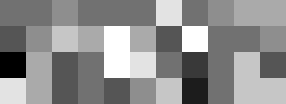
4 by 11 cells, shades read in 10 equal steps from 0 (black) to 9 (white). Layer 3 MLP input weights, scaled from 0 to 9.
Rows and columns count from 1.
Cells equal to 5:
5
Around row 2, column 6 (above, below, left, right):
4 8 9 3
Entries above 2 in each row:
11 11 9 10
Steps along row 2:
up up down up down down up down same up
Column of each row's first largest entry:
7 5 5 1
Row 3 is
0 6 3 4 9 8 4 2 4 7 3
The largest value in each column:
8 6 7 6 9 8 8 9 5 7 7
